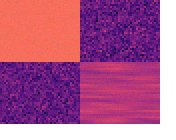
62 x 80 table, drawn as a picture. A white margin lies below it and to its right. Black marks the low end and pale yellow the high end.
The table splits into 2 rows of 2 panels. Panel 1,1: high, flat. Panel 1,2: low, fine-grained. Panel 2,1: low, fine-grained. Panel 2,2: middling, streaked across, faint in contrast.
